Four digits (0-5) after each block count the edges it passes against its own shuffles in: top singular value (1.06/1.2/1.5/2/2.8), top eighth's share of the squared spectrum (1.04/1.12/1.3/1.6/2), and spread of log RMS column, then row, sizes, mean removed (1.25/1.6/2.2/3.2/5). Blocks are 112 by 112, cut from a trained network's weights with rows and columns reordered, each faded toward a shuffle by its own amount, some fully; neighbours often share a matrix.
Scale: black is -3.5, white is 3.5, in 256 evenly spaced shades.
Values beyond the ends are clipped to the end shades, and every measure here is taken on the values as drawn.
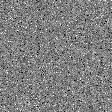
0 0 0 0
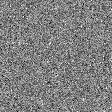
1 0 0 0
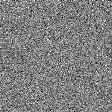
2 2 0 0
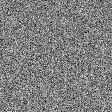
0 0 0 0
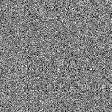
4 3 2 2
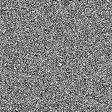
1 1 0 0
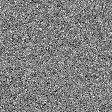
0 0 0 0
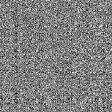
3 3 1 3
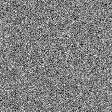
2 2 0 1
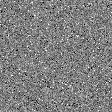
2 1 0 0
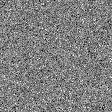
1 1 0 0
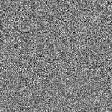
3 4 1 2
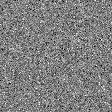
0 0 0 0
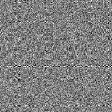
4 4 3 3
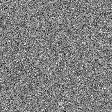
2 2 0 0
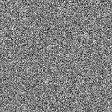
3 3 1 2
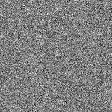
3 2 0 1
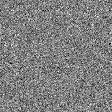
3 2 0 1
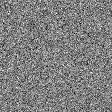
2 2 0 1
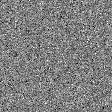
1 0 0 0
